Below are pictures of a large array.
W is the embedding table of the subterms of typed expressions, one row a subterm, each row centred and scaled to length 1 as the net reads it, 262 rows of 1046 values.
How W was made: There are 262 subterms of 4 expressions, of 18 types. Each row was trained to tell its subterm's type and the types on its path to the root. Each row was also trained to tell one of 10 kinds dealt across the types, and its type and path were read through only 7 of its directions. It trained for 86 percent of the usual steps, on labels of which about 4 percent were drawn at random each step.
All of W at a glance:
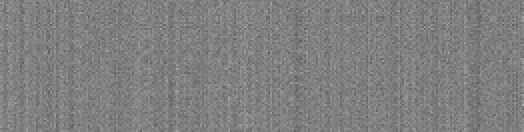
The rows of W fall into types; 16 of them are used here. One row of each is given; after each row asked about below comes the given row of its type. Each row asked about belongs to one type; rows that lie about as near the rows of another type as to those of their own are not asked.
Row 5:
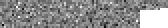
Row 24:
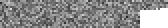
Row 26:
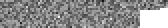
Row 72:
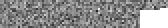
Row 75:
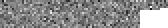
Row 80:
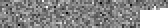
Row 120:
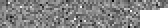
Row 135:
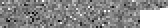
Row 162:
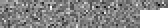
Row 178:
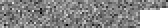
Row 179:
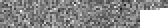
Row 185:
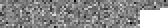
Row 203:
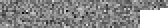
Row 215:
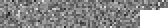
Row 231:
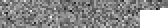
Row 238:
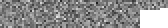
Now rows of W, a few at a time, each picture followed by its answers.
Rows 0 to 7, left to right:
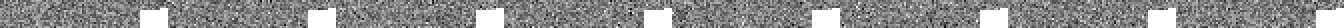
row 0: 80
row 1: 231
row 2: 120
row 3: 80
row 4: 178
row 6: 231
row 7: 231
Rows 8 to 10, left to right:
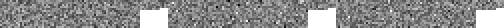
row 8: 120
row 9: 135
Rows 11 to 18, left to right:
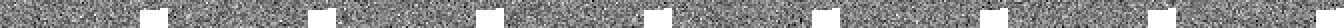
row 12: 215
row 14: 178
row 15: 238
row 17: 26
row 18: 215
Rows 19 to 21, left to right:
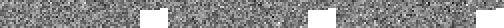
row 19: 24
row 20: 185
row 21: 203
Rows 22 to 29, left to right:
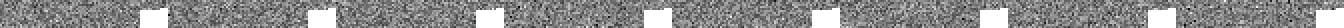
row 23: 185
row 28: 162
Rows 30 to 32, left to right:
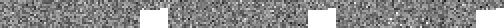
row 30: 231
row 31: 203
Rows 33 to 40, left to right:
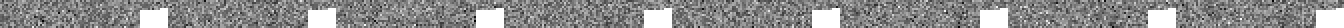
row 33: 75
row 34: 215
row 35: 135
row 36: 238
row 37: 162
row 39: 5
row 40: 120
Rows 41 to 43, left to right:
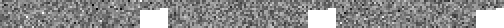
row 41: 75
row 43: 215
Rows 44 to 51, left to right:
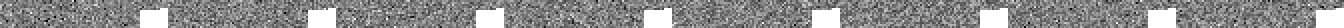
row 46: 185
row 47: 231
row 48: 178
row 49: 162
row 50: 179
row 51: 120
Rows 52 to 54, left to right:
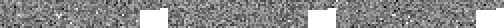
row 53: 120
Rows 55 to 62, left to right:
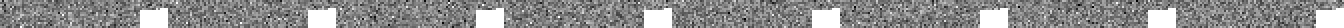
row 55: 75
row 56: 179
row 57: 120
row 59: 179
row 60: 5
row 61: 24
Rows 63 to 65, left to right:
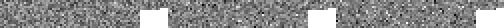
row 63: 215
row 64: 5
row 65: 185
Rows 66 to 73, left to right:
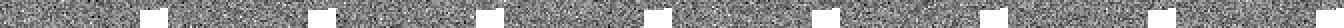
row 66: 80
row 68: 135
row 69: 215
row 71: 5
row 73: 26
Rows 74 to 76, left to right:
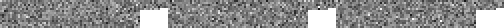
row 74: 135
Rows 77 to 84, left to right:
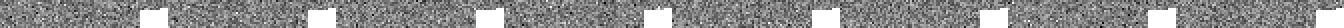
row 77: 5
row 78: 231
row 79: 24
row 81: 26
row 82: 26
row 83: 24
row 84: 203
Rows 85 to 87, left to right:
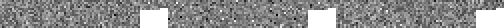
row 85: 162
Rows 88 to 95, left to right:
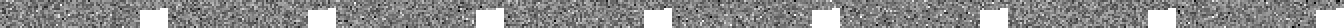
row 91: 179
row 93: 24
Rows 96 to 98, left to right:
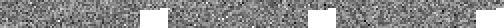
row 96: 72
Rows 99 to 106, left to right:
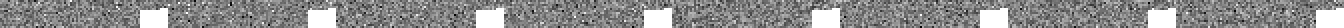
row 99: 179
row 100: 185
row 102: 135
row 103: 75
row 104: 231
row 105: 5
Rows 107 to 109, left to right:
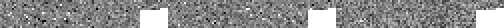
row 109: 179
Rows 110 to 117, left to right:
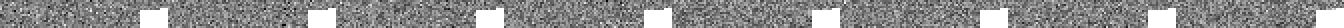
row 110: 185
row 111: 231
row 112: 24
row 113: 26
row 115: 231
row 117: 215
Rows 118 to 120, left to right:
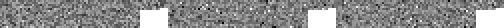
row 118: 120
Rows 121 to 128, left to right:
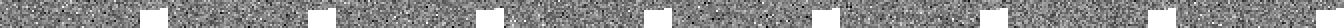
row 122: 24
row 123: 179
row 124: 24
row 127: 24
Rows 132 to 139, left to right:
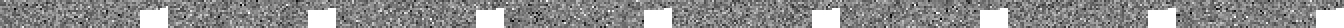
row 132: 5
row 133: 238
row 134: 215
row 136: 72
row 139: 135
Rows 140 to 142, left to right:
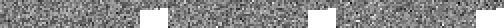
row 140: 75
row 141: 120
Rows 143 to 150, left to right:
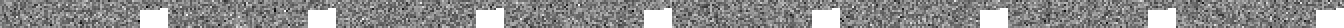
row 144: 75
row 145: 238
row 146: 238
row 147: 72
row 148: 120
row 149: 178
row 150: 80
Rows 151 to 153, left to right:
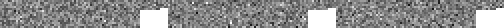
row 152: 203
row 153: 231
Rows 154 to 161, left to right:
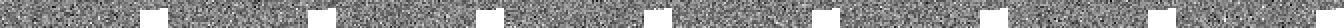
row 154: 178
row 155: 203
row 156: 80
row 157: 120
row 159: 75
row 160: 179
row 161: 162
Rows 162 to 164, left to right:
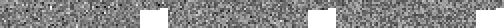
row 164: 72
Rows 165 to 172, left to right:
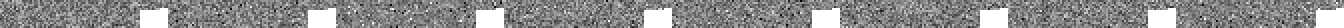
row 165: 162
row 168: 75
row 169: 238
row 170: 120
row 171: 135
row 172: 238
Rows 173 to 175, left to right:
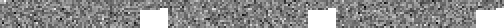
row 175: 75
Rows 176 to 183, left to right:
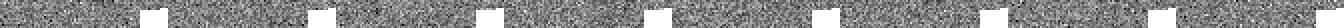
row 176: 179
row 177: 238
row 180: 162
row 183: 5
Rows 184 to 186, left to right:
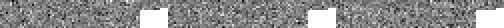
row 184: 185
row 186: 203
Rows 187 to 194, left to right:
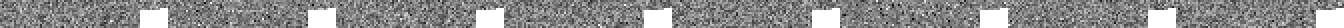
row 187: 203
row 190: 203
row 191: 162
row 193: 215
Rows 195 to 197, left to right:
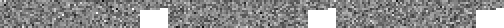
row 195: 215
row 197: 238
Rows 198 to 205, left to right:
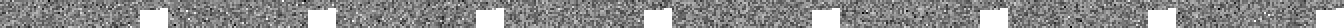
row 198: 238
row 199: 80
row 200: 203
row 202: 178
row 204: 24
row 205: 135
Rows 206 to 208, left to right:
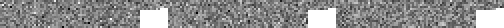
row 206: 24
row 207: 238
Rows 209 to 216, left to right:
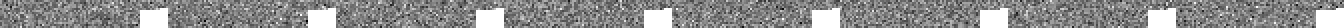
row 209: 135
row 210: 135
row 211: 215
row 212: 162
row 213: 24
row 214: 231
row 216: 5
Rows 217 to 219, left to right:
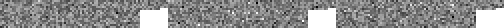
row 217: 24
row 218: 179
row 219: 178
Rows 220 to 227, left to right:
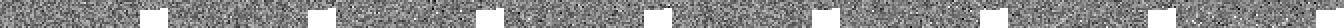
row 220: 238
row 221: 26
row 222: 231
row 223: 178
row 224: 120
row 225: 120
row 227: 24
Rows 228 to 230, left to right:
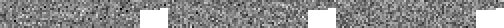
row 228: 75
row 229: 203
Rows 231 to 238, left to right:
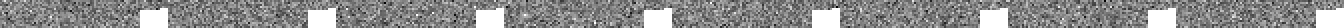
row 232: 26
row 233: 185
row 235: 162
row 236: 203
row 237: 5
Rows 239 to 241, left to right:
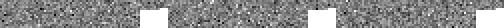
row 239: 178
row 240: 215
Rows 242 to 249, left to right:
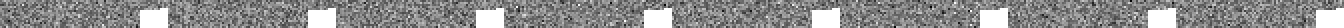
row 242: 5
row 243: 203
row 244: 26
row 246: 5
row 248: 5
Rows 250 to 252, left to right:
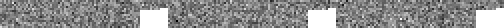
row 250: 203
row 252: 231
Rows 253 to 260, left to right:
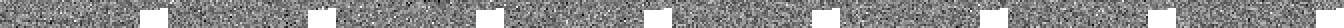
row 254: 179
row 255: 215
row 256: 238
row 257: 203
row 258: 120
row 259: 215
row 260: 238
